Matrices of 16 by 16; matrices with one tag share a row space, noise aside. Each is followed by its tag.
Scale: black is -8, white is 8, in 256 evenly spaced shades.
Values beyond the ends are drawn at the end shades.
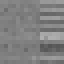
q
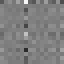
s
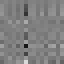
s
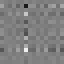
s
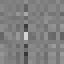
s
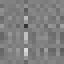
s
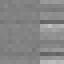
q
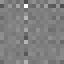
s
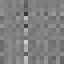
s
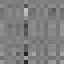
s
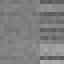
q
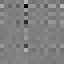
s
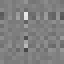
s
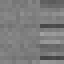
q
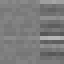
q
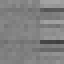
q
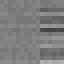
q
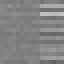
q
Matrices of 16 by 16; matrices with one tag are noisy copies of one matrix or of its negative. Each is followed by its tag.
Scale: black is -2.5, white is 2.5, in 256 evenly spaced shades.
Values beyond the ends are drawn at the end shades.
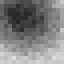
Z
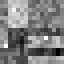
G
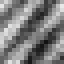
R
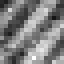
R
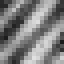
R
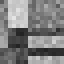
G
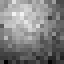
Z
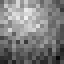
Z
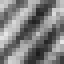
R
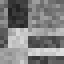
G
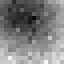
Z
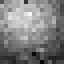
Z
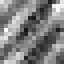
R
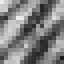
R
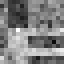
G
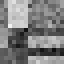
G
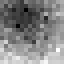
Z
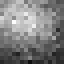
Z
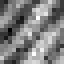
R
